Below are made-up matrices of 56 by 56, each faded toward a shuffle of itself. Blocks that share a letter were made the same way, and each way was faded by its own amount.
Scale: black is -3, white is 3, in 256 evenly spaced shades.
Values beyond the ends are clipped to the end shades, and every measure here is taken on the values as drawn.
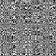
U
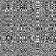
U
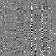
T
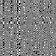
T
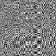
U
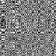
U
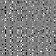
T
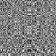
U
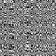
U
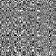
U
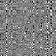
T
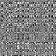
U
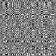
U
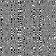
T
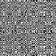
U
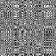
U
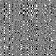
T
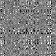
T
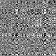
U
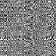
U
